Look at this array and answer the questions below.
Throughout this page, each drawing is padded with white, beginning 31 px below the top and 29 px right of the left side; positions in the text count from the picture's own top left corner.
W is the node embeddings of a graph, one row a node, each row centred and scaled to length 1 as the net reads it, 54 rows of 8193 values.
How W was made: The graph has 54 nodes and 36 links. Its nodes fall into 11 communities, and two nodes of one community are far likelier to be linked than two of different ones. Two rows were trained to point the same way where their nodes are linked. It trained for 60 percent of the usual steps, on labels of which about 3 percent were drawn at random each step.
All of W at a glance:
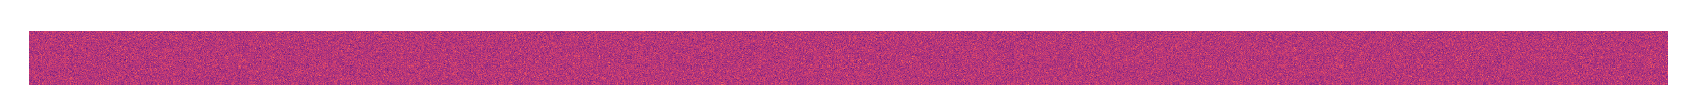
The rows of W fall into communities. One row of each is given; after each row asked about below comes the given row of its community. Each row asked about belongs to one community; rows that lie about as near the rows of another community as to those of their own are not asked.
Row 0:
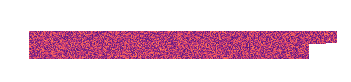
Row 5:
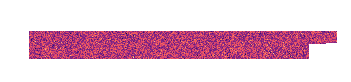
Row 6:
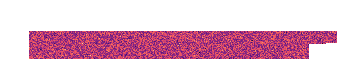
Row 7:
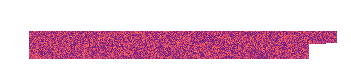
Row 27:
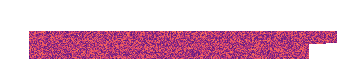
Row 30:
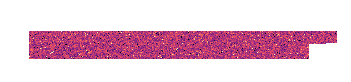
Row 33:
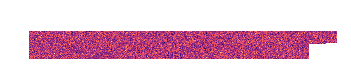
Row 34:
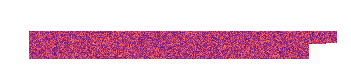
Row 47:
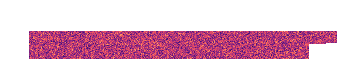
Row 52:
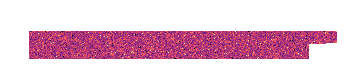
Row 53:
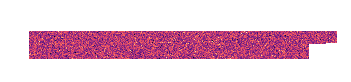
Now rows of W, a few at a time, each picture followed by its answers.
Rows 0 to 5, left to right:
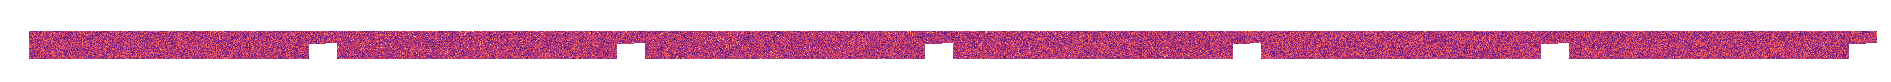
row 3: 0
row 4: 7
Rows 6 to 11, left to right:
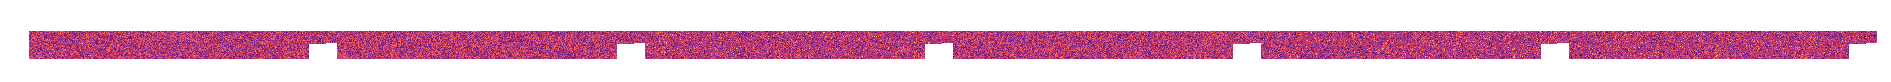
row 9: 52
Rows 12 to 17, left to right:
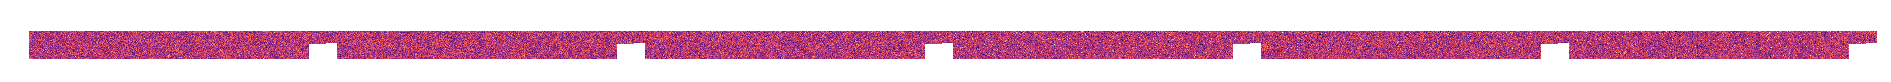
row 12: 53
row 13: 0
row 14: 47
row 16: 34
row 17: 33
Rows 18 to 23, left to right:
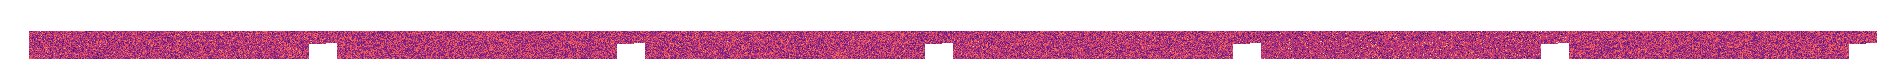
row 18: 33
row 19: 6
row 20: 53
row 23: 30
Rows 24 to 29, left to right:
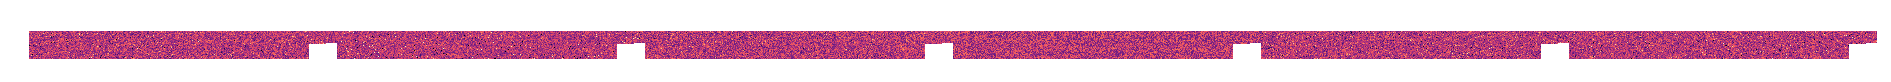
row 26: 33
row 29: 52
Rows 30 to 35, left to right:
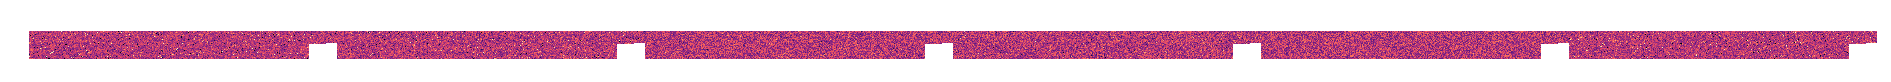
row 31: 27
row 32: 5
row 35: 34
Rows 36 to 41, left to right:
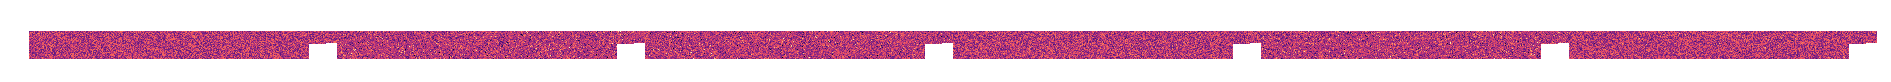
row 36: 52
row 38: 53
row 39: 0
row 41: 6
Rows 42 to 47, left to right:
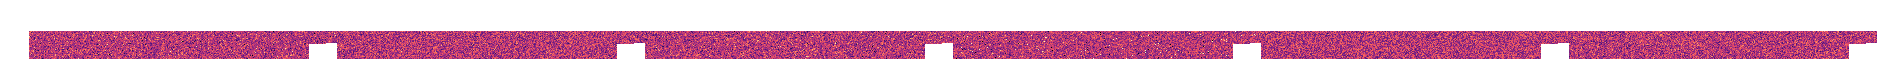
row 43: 34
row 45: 30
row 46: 52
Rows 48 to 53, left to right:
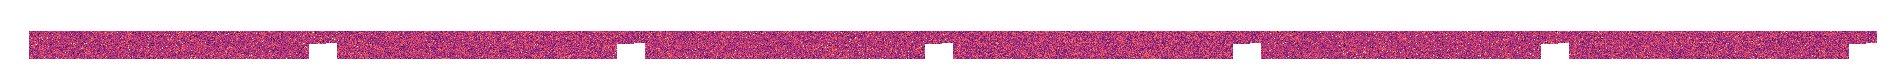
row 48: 6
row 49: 30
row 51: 53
